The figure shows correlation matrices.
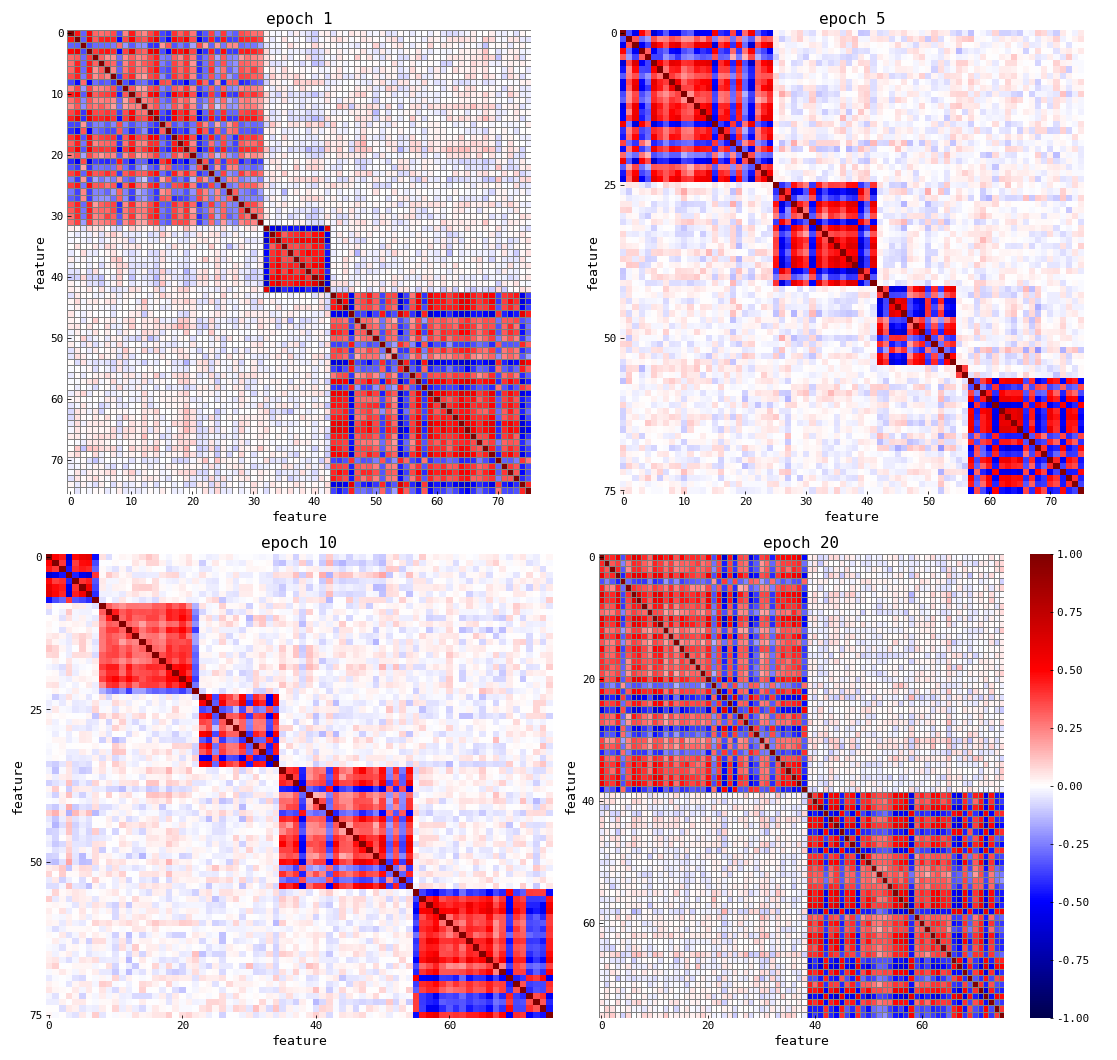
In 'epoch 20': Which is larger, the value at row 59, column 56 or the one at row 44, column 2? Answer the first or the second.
the first
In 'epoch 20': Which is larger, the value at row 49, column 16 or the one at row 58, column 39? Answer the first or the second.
the first
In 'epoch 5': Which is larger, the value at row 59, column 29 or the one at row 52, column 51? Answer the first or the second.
the first
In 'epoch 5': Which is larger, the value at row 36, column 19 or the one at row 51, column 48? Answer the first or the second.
the second
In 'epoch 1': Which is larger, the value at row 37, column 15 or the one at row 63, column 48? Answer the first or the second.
the second
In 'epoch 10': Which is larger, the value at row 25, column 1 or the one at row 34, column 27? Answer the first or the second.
the second
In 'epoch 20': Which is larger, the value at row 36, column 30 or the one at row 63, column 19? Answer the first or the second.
the first
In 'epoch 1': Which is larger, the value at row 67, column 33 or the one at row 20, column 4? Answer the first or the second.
the second
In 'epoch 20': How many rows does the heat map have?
76
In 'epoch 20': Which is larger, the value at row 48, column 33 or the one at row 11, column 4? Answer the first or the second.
the first
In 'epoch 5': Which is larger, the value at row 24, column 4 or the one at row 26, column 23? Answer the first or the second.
the second
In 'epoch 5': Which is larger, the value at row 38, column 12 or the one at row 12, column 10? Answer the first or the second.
the second
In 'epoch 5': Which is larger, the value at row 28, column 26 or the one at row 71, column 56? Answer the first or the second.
the second
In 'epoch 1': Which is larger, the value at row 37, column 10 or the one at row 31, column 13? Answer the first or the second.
the second
